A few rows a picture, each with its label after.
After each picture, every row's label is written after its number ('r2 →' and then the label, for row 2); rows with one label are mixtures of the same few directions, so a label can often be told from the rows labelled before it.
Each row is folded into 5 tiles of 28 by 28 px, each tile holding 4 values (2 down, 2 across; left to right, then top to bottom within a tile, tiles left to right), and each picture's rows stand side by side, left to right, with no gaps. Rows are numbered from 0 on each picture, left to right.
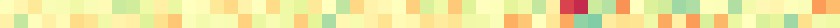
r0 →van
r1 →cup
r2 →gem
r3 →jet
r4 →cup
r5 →van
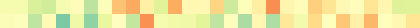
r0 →van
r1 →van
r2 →van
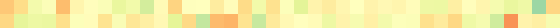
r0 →cup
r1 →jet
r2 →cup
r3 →jet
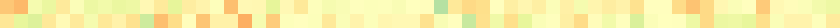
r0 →cup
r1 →van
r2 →cup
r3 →cup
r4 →van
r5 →cup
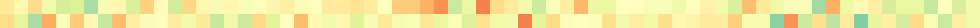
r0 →cup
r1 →jet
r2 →van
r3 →cup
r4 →cup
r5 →jet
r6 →van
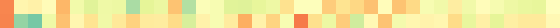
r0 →cup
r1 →jet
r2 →van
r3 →jet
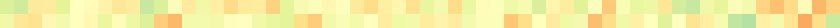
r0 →cup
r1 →cup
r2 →cup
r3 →jet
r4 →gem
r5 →gem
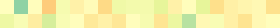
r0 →gem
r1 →gem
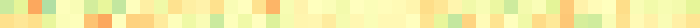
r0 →jet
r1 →van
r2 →cup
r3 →cup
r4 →cup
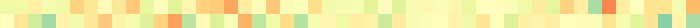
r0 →gem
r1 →cup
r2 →van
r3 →jet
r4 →jet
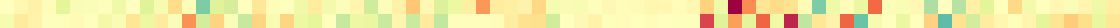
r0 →gem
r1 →cup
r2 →van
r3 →gem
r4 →cup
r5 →van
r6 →van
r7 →jet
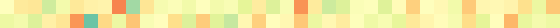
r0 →jet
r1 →jet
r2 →gem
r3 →jet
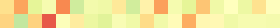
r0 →gem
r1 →gem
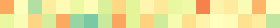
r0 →jet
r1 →gem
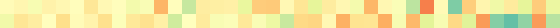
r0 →van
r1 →gem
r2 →van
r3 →jet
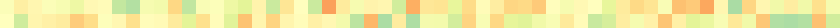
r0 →van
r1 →jet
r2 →jet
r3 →jet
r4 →gem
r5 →jet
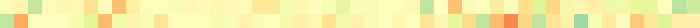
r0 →van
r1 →van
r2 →cup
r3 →jet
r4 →van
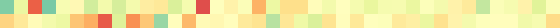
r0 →jet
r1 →gem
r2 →cup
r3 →gem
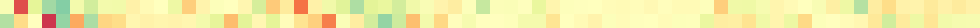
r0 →cup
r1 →jet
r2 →gem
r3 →gem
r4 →cup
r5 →cup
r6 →cup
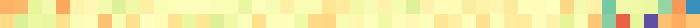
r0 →cup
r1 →jet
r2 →gem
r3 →van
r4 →jet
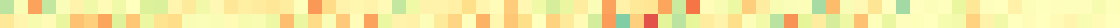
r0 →jet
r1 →cup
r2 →van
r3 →van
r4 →jet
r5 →jet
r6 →gem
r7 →van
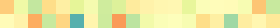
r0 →jet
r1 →jet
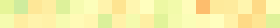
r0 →cup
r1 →gem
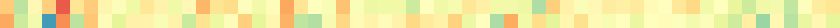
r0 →cup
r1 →cup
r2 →cup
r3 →jet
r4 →van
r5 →van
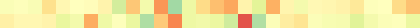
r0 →jet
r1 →cup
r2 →van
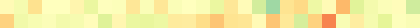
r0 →van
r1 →van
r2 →gem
